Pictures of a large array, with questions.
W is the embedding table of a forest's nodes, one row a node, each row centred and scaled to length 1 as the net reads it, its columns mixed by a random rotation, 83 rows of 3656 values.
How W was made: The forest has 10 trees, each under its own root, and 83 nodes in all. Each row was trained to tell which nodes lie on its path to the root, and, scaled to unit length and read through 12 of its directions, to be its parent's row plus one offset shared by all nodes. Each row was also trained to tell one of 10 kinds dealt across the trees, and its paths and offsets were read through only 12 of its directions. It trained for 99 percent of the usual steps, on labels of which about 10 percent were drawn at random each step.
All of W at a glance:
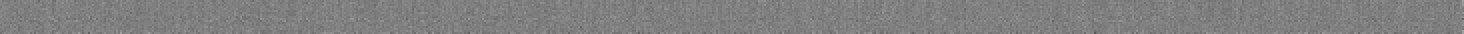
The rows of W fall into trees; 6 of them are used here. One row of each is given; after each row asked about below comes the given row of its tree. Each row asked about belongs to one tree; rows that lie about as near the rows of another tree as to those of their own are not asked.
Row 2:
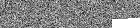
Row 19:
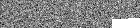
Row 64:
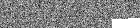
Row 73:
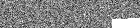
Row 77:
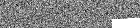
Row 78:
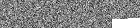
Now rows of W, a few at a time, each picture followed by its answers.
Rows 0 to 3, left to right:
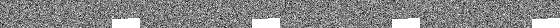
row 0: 19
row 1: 19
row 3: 78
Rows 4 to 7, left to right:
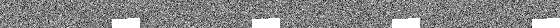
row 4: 77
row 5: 19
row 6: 2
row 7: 77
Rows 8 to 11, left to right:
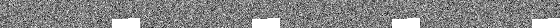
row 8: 78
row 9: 73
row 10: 77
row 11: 78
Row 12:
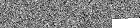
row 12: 19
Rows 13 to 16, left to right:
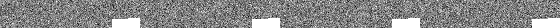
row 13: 2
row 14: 19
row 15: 73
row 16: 77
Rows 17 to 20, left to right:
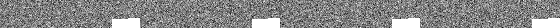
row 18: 73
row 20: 64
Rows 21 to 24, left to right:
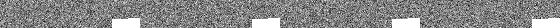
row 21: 73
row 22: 2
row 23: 77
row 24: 19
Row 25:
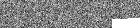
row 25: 73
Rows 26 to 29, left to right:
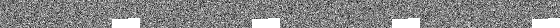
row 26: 64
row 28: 2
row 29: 19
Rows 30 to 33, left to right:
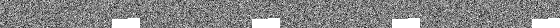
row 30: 73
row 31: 78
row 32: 19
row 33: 64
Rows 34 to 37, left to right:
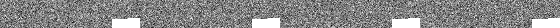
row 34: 73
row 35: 73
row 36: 19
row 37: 2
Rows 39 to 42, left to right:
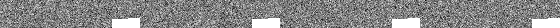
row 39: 78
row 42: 64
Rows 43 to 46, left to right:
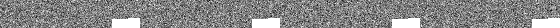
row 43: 64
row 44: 78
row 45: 19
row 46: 64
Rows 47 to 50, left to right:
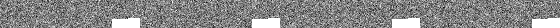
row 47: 64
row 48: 64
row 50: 73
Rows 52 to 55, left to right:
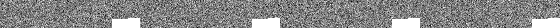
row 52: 73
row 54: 2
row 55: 19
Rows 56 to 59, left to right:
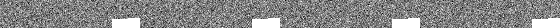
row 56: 77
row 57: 73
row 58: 64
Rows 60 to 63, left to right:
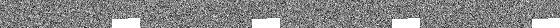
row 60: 19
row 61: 77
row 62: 78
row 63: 78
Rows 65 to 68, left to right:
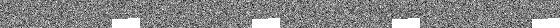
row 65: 2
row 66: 2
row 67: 73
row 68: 78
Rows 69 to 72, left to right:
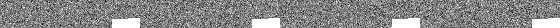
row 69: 19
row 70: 19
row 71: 2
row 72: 78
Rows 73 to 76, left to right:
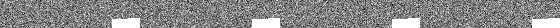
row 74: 64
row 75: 2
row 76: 19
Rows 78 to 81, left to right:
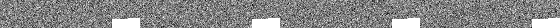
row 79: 2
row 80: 77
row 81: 77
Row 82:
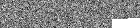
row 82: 78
